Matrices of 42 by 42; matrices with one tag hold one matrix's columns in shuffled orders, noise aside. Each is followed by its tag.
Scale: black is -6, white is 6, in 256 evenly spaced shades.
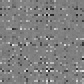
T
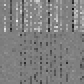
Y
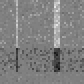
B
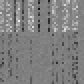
Y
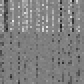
Y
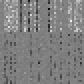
Y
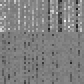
Y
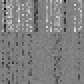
Y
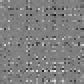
T
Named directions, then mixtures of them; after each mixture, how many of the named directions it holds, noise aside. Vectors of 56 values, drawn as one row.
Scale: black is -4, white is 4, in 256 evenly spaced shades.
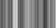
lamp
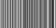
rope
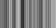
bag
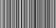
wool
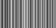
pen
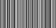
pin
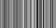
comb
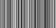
two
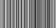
one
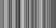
one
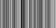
two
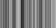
one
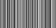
one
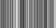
three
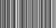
two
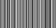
one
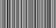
three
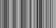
two
